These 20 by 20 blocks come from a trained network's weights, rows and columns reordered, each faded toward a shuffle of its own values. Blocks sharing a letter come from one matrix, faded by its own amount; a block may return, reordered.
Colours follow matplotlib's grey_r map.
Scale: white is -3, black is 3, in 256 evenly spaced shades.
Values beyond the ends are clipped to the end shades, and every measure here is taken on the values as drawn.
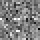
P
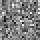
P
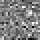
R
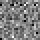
P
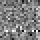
P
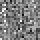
P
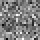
R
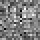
R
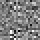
R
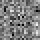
R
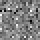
P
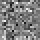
R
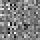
R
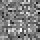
R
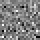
R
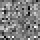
R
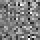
R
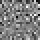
R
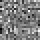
R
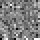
P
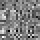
R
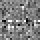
P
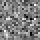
P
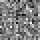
P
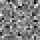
R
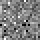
P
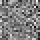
R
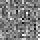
P
